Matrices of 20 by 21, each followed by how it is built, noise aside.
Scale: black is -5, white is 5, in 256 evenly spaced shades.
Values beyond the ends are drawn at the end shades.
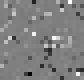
sparse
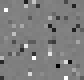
sparse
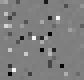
sparse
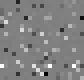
sparse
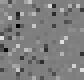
sparse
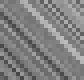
Toeplitz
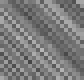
Toeplitz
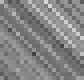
Toeplitz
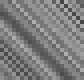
Toeplitz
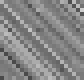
Toeplitz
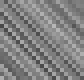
Toeplitz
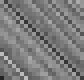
Toeplitz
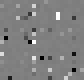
sparse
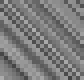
Toeplitz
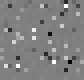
sparse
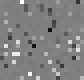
sparse
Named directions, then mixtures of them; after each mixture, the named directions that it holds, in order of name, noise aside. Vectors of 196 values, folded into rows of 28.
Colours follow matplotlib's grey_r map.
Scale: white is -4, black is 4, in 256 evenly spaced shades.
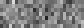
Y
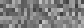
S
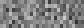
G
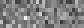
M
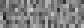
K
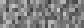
G, K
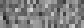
K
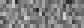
G, M, Y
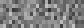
G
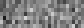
K, M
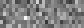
M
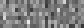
K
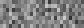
G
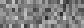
G, S, Y
